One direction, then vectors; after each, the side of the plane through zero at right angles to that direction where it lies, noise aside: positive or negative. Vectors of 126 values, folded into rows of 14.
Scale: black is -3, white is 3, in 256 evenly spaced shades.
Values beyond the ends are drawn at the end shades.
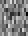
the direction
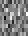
negative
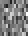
negative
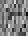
positive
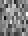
negative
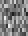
positive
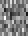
positive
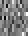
negative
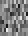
positive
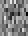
positive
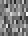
negative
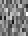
negative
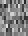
negative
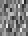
negative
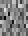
negative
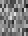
negative
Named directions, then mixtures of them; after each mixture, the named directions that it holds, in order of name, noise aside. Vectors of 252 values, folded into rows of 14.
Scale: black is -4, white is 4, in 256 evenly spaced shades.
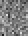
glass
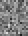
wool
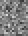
glass, wool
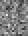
glass, wool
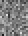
glass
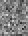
glass, wool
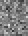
glass, wool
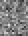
glass, wool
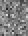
glass, wool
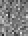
glass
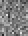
glass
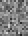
wool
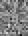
wool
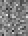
glass, wool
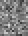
glass, wool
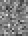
glass, wool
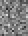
glass, wool
